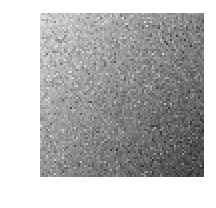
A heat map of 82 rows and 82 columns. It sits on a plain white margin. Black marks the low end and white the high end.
There are no regular stripes. Neither half mirrors the other. The ninth with the lowest average is the bottom right. Values rise toward the top left. Fine speckle covers the field.
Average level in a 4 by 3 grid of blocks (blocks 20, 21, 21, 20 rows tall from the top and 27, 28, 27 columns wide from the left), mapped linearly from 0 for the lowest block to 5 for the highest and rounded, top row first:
542 / 432 / 321 / 310
